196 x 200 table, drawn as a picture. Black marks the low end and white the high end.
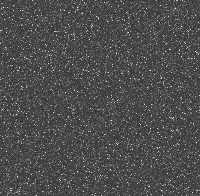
Histogram: skewed, a long tail of high values. Odd rows or columns: none. Average level on the scale: 30%. Slope: none. Grain: fine.
